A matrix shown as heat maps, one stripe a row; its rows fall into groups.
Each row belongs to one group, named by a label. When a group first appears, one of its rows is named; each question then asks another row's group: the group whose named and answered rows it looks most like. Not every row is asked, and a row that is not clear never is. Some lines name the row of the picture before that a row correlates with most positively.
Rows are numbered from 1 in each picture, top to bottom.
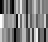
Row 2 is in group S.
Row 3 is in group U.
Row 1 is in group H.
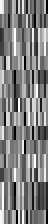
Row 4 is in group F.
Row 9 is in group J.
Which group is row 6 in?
U
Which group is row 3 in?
F
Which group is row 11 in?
J
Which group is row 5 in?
J
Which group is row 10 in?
U
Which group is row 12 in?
J
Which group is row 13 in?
F
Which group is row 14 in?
U
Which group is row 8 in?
J
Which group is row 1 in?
S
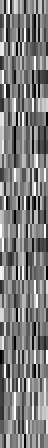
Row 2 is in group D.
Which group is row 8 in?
F
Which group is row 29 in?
F
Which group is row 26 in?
H
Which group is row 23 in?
S
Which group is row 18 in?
U
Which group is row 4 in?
S
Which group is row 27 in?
D
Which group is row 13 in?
F
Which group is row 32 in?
J
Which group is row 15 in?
D
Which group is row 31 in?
H
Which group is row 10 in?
U
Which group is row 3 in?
D
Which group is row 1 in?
J
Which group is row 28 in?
J
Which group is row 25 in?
U
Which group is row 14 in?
J
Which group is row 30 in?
F
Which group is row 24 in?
D
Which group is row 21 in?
H
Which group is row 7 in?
D
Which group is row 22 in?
U
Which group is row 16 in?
U
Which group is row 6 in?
U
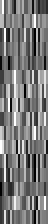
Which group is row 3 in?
D
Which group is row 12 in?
D
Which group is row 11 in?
S
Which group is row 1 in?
U
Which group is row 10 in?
J
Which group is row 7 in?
J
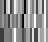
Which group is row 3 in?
F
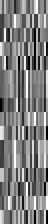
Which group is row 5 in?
D
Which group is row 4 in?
S
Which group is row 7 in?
H
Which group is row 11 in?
F
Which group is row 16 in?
S
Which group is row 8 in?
H
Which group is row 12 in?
F
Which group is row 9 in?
J
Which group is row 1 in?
U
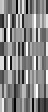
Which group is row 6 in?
H
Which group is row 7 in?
U
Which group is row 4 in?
H
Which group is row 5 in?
J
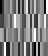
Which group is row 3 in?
J
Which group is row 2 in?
F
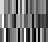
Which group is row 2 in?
U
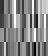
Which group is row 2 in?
F
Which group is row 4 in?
D
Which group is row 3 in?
J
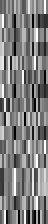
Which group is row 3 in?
U
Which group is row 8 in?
D
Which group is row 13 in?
F
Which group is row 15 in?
U
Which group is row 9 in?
J
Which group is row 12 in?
U
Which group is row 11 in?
J
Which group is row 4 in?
U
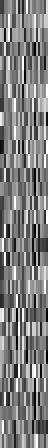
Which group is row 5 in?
J
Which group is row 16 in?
H
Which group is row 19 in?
D
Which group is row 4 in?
D
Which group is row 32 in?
U
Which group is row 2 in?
H
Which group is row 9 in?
S
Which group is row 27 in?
J
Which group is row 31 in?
U
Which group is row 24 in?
J
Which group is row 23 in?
S
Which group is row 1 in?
H
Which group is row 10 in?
F
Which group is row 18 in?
U
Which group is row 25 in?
S
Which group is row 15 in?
F
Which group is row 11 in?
H
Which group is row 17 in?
D
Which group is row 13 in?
D
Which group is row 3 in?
J
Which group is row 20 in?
F
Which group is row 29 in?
D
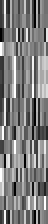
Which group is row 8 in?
D
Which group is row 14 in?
U
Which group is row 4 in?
S
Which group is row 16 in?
D
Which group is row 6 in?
F
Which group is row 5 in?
F
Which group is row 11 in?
F
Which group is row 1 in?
D
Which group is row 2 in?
D
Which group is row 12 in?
J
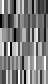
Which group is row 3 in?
U
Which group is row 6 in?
J
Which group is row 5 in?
J
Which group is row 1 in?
U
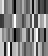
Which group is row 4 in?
J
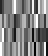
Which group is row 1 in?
F
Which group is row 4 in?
S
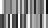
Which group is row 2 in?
J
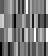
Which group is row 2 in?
U
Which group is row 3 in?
H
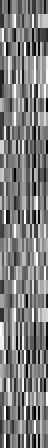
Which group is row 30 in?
D
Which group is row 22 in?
S
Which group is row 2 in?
F
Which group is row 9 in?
F
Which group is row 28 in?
J
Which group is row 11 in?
S
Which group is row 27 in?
S
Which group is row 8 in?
S
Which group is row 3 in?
U
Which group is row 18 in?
H
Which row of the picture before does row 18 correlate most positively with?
3
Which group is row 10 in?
D
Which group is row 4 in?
D
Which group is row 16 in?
D
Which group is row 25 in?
S
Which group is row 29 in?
H
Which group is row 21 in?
F
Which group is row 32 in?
D
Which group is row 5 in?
H
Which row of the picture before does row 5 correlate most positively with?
3
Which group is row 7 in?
F
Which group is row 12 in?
D
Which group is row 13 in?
U
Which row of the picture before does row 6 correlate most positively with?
3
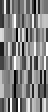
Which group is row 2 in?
F
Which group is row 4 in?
H
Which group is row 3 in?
S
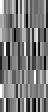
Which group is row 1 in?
S
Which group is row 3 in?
U
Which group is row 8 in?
D
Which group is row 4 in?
D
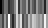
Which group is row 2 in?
H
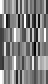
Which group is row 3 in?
F
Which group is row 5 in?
F
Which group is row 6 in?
S
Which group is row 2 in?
D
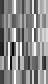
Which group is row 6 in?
F
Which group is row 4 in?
H
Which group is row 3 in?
F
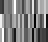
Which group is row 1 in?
F
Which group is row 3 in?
U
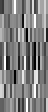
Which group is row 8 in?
H
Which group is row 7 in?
J
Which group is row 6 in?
U
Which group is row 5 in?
D
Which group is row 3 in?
S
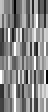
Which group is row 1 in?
U
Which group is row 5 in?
H
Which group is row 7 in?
F
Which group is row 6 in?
S
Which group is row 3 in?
H
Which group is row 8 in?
F
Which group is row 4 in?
F
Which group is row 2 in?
U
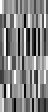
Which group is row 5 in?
H
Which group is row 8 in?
U
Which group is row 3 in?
D
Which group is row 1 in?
S
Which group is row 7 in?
J
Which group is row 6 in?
F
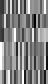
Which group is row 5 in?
S
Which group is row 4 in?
S
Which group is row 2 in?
D
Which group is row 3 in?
F
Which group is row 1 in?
J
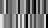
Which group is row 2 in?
S
